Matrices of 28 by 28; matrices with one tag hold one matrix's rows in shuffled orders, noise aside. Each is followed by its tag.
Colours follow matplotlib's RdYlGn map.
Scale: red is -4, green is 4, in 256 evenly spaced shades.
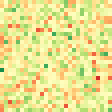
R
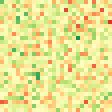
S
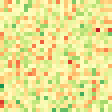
R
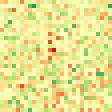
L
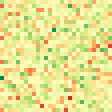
R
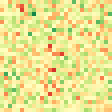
L
